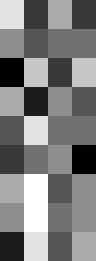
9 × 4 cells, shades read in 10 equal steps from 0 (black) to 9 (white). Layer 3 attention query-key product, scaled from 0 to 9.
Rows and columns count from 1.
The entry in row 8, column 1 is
5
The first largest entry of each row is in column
1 1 2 1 2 3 2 2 2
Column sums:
36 51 36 36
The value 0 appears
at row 3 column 1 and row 6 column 4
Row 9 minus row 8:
-4 -1 -1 1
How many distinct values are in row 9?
4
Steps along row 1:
down up down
